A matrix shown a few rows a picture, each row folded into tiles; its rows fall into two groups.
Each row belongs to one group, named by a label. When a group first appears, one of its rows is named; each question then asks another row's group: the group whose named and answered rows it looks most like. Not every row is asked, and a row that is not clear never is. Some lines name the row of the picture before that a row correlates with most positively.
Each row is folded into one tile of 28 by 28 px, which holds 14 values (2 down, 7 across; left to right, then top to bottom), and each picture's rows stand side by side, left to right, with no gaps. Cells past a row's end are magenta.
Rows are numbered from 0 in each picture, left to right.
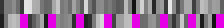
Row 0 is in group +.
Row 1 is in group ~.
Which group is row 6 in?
~
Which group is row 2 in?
~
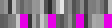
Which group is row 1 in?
+
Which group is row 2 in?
~
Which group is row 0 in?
+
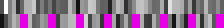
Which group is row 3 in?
~
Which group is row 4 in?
~
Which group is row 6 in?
~
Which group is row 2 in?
+
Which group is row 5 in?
~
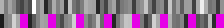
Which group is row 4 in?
+
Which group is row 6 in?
~
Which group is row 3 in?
~
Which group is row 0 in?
+
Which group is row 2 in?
+
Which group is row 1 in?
+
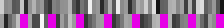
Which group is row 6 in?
~
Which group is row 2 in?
+
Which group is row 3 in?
+
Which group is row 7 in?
~
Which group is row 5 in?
+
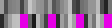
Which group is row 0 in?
+
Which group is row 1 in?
~
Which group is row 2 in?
+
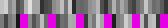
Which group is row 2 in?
+
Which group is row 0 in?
~
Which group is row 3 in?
+
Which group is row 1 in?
~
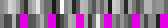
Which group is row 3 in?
~
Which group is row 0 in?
~
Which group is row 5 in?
~
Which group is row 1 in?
~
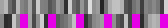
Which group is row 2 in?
+
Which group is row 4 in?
~
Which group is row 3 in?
+
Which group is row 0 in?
~
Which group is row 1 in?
~
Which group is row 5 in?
+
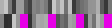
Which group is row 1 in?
+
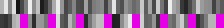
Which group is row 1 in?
~
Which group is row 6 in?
~
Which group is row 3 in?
+
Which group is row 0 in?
+
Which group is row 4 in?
+
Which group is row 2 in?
~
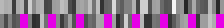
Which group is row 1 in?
~
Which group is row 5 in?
~
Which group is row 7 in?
+
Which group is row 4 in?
~
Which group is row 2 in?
~
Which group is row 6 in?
+
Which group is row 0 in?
~
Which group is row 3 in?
+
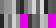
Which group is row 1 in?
+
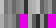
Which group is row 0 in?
~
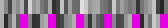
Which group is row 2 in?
+
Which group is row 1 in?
~
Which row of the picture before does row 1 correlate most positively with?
1
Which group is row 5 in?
+
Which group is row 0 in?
~
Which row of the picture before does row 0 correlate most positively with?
0
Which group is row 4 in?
~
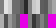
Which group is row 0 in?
~
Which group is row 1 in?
~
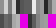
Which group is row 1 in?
+
